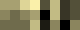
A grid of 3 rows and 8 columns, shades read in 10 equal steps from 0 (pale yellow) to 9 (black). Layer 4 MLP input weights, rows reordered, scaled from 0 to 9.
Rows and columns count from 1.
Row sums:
28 40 42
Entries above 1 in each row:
6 8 8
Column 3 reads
1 4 5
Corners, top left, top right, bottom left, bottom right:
3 6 5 4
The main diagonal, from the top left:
3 5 5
